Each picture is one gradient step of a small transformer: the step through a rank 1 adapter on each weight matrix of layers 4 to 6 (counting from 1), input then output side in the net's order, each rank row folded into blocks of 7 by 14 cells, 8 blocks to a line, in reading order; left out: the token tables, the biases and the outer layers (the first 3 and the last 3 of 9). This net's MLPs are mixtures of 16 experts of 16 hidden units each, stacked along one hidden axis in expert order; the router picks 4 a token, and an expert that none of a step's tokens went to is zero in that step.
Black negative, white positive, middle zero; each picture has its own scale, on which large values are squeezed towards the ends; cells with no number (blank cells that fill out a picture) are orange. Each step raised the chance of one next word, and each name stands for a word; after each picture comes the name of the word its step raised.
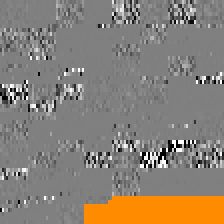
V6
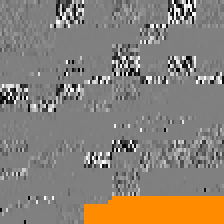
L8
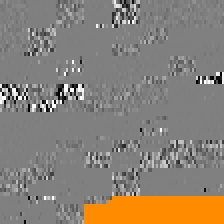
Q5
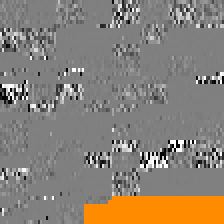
V6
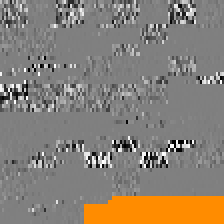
L8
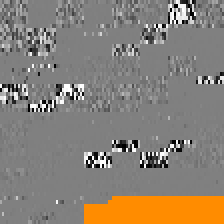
Q5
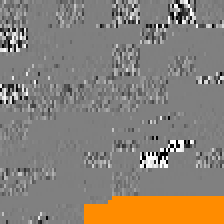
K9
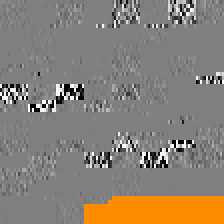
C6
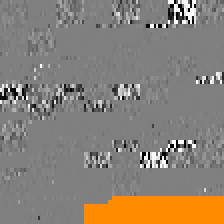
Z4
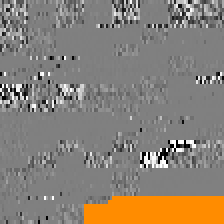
V6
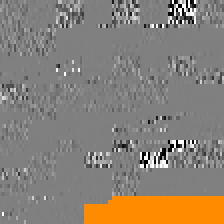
K9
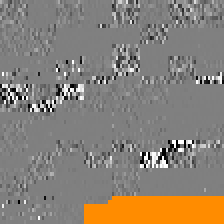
V6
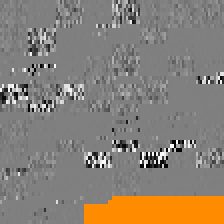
L8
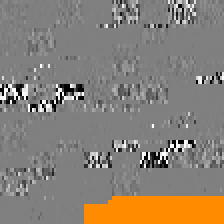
C6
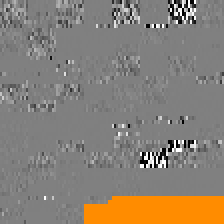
K9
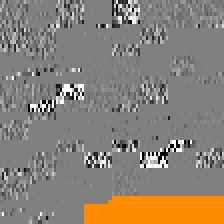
V6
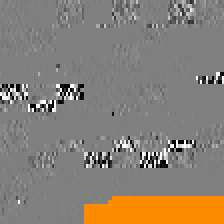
C6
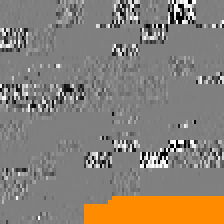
K9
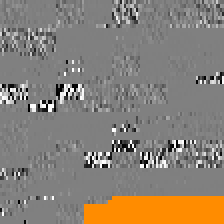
Q5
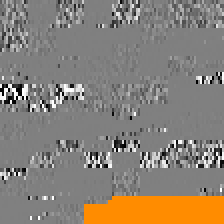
Q5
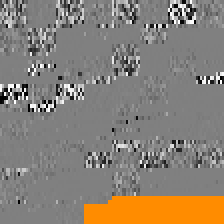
V6
